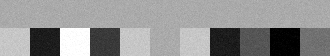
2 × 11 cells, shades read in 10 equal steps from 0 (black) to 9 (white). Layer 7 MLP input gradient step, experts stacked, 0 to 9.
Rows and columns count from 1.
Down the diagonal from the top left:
6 1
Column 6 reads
6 6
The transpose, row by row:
6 7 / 6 1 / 6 9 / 6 2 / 6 7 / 6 6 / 6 7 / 6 1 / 6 3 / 6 0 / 6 4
